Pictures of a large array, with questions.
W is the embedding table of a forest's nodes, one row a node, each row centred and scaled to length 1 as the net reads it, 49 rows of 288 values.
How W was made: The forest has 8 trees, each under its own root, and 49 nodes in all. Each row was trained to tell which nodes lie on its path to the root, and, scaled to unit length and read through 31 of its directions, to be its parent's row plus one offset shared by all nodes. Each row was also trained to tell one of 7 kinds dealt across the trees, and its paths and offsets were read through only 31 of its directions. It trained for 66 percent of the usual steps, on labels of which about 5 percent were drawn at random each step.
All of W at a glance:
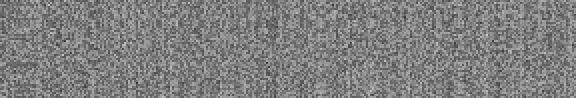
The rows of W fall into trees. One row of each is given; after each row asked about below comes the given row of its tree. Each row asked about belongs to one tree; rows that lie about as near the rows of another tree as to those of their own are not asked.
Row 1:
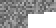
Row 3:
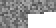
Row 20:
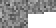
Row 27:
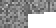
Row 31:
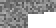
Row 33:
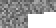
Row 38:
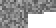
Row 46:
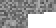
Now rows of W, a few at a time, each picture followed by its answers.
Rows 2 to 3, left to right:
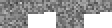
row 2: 31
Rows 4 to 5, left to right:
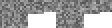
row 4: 3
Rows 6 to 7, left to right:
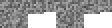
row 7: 20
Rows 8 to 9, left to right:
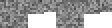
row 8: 27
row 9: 33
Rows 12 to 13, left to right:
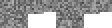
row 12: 46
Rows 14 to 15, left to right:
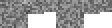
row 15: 38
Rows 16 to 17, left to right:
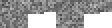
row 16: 3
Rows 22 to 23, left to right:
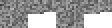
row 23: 20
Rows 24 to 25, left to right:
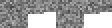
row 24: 31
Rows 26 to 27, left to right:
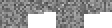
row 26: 3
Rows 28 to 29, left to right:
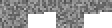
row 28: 20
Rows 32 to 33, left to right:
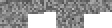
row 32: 33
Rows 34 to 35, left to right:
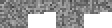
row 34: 31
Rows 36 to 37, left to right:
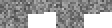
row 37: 46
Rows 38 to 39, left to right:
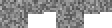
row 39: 20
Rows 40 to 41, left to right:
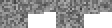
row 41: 46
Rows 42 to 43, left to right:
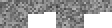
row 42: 46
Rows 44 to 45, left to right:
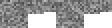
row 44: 20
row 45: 46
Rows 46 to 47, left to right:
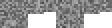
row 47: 38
